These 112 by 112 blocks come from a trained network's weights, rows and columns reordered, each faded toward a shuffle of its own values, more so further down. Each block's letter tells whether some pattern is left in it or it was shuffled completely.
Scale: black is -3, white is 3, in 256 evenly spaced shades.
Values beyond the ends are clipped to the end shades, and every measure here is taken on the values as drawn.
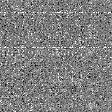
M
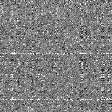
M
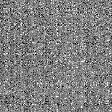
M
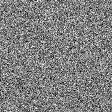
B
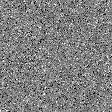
B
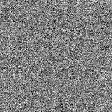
M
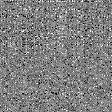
M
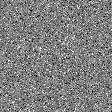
B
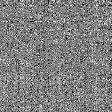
M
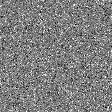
B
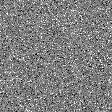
B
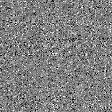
M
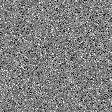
B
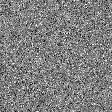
B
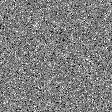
B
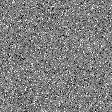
B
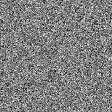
M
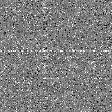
M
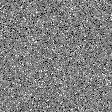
B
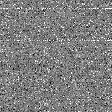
M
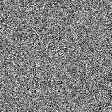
M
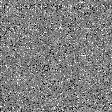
M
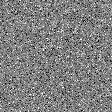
B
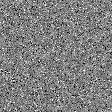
B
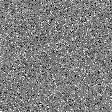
B
